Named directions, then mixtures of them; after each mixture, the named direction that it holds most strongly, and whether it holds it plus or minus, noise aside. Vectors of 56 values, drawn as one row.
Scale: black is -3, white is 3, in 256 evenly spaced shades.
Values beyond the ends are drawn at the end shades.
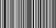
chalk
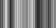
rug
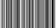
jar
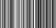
chalk, plus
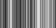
rug, minus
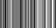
jar, minus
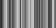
rug, plus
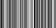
chalk, minus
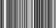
chalk, minus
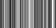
jar, minus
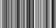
jar, plus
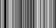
rug, minus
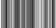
rug, minus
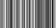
jar, plus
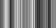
rug, plus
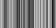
rug, minus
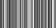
chalk, minus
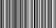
chalk, minus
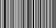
chalk, plus
